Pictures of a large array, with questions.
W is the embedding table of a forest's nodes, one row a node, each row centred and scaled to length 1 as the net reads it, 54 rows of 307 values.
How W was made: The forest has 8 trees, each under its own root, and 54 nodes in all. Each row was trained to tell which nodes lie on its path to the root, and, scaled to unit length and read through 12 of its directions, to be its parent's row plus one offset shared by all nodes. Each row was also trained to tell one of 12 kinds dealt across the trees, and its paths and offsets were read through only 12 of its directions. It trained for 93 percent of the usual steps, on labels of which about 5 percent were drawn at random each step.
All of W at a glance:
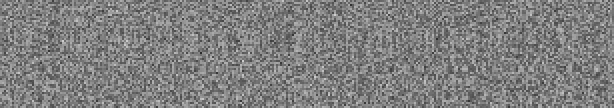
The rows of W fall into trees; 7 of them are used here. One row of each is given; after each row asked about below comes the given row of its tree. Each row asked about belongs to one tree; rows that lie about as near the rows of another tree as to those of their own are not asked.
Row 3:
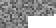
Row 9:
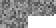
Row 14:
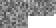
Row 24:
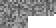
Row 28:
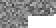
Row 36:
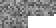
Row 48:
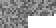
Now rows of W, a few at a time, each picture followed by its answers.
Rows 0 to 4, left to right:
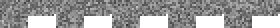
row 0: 9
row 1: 3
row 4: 36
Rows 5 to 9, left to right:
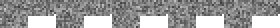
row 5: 24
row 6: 24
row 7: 28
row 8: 48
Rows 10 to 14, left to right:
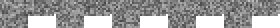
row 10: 48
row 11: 28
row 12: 3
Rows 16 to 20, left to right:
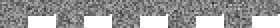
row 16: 14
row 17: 3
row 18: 3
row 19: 3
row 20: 24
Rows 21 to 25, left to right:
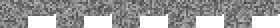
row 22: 28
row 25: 3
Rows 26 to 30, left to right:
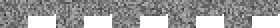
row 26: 9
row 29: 48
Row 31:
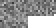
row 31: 14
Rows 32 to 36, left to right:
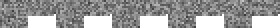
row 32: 24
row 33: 9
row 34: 24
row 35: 9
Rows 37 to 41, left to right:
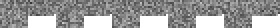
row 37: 14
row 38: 3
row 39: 14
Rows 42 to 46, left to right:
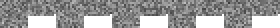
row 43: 28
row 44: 28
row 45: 48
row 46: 24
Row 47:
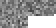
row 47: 28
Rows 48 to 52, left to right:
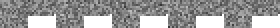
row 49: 3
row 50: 28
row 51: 48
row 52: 28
